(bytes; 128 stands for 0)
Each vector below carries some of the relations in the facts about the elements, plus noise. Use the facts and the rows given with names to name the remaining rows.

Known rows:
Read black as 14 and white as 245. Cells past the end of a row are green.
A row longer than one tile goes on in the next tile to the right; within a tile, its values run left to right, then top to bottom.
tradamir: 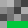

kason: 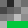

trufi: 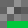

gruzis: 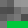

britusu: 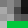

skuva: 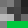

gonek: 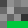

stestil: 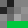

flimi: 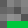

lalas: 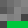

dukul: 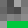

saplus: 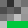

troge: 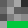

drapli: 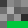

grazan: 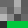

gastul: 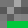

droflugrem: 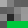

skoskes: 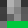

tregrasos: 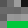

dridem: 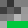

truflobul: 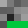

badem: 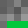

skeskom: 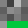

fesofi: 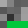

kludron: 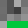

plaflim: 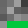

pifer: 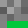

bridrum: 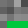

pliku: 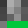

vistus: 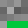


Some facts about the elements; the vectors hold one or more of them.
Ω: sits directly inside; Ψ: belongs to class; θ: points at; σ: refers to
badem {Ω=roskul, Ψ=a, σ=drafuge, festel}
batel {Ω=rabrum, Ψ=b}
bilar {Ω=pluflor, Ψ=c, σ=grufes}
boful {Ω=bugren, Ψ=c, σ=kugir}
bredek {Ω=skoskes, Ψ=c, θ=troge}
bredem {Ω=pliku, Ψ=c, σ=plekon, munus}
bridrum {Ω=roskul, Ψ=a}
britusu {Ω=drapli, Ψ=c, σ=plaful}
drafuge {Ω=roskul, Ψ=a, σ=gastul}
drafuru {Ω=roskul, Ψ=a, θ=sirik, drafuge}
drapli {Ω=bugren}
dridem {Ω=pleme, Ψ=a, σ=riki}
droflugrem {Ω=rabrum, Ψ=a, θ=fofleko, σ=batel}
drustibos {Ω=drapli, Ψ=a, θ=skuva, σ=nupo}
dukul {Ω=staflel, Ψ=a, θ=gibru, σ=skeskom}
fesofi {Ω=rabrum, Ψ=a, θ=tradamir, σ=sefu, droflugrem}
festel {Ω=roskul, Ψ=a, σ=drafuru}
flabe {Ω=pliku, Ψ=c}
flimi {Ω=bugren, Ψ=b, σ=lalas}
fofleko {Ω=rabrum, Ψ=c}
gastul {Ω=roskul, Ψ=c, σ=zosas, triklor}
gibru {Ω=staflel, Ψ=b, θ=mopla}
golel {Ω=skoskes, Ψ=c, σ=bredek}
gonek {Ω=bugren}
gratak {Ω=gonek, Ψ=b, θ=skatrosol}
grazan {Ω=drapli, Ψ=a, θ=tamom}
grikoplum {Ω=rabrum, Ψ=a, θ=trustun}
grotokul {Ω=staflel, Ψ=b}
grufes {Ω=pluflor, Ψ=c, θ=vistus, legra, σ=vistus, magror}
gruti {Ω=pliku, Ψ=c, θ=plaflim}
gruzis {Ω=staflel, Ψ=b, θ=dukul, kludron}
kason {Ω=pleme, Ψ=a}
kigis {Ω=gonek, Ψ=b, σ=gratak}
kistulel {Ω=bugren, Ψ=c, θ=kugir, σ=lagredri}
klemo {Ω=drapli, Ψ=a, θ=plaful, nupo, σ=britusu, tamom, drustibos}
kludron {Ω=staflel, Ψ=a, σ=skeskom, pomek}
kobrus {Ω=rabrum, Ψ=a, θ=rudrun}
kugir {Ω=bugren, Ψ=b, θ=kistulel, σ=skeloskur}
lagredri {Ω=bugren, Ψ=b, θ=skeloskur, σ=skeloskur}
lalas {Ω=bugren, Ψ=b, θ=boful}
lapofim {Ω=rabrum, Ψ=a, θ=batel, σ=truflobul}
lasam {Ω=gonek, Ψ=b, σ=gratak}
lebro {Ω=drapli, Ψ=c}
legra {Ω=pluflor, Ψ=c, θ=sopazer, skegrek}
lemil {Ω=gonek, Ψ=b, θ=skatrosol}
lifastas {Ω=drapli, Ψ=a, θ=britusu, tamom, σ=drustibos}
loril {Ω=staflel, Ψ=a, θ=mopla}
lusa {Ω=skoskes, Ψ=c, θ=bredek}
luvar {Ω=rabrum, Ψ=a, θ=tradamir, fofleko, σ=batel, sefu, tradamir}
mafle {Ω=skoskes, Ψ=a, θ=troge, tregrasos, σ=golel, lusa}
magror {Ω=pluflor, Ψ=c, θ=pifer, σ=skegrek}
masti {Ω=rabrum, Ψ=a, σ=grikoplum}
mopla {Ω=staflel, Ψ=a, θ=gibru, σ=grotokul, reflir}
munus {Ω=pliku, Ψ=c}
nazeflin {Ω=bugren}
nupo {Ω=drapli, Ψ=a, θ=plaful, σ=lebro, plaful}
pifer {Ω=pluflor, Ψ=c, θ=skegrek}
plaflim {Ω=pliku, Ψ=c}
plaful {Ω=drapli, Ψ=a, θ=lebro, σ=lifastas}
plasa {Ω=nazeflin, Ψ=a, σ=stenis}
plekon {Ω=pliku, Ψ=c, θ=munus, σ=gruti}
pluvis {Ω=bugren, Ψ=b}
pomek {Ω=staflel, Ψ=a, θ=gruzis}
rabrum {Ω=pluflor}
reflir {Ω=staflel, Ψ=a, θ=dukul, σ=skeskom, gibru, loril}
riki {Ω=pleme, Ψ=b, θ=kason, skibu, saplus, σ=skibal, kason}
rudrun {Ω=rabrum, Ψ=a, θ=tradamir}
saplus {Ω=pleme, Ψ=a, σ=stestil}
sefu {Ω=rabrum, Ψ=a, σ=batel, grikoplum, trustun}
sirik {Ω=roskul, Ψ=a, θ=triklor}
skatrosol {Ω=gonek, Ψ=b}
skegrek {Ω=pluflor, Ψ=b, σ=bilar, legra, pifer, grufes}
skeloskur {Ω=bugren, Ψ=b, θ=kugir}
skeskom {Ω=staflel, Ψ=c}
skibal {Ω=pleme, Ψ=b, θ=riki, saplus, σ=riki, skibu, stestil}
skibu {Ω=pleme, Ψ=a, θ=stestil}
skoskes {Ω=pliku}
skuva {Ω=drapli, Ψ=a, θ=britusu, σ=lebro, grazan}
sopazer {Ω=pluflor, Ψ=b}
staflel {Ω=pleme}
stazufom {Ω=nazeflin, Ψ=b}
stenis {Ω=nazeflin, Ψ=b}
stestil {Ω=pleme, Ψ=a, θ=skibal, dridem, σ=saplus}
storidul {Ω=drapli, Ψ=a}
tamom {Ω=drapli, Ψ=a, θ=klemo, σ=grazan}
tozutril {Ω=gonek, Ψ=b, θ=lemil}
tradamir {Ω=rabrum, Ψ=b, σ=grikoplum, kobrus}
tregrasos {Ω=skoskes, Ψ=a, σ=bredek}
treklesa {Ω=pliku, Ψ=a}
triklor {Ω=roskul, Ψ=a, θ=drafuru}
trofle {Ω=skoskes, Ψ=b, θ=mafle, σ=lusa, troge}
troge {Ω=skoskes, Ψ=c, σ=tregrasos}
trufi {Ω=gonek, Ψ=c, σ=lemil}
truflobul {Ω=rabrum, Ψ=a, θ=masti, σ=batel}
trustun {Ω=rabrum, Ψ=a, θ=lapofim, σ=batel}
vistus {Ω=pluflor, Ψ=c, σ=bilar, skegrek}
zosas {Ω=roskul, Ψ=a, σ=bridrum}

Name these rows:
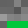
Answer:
plasa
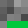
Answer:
grotokul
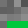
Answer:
sirik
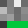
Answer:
plaful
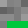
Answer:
rudrun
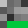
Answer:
grikoplum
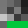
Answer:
drustibos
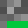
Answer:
bredem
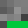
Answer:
gratak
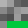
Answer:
batel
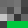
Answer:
lifastas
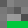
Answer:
kugir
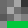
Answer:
munus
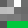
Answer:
lebro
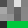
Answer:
nupo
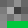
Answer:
boful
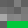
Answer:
storidul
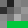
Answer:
skibu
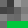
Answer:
reflir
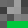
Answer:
lusa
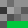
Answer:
grufes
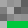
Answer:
fofleko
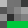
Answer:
kobrus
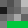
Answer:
skibal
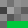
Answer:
magror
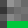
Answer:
trofle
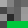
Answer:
luvar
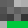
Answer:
staflel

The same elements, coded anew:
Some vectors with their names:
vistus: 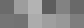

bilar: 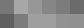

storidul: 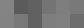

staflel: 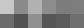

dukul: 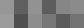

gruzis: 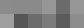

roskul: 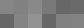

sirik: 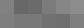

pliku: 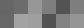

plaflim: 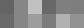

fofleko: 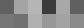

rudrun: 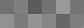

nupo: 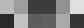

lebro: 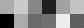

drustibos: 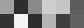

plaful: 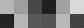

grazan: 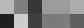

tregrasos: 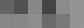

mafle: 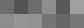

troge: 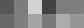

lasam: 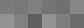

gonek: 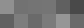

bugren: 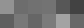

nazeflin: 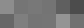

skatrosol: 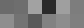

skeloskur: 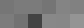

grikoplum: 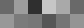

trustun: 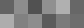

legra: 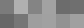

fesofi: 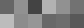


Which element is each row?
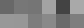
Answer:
trofle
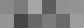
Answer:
gibru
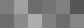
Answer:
pluflor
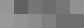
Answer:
badem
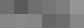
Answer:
treklesa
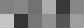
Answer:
riki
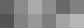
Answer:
bredek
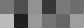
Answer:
saplus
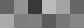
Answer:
kobrus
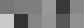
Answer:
skibal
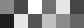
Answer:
britusu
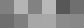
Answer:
magror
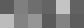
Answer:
masti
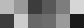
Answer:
klemo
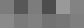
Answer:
drafuge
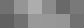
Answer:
gastul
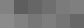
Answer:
plasa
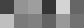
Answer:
tradamir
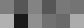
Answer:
kason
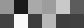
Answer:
skuva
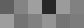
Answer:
skegrek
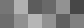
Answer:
rabrum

